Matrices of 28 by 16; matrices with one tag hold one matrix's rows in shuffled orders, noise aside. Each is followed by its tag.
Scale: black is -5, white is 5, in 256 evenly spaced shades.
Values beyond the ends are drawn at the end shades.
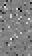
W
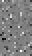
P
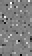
W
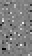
P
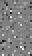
P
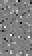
W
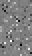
W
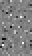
P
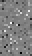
W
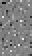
P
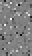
W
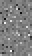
W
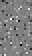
W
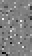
P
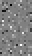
P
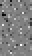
P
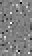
W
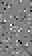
W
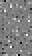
W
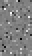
W
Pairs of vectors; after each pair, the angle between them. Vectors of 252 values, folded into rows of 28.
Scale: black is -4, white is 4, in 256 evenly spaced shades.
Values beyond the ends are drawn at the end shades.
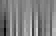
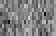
partly aligned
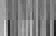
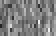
partly opposed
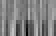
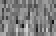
partly opposed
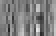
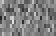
orthogonal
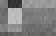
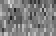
partly opposed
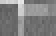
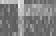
nearly parallel
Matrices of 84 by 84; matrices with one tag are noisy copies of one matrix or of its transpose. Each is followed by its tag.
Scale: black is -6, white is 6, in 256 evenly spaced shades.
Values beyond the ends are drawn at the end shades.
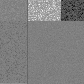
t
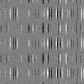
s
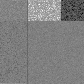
t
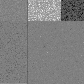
t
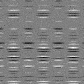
s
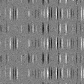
s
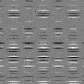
s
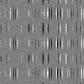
s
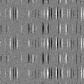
s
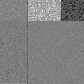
t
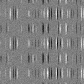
s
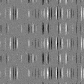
s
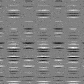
s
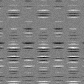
s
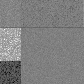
t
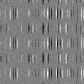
s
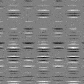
s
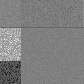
t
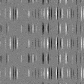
s
